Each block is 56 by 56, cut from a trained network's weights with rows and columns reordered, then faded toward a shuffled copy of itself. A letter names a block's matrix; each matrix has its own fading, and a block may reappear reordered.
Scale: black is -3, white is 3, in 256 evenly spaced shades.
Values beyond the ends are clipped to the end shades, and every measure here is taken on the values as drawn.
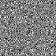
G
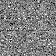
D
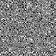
G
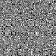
G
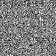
D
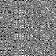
G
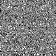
D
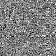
D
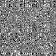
G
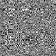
G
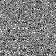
D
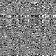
G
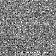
D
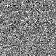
D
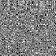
G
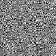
G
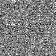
D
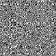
G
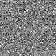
D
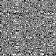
G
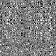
G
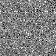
D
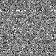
D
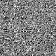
D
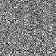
G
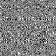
G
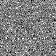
D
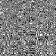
G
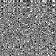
G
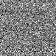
D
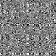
G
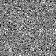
D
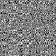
G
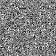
D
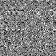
D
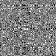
G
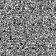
D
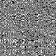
G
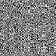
G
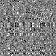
G
